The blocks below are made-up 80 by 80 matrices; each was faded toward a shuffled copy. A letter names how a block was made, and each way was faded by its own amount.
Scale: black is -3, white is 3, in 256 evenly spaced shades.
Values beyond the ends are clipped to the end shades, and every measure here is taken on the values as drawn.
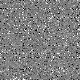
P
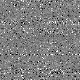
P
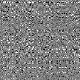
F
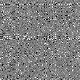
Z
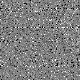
P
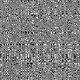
F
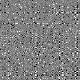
Z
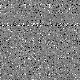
P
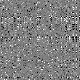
Z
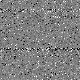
P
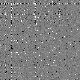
Z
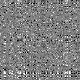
F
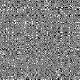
F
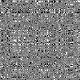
F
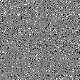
P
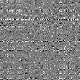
F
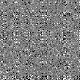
F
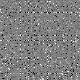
Z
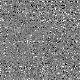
P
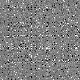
Z
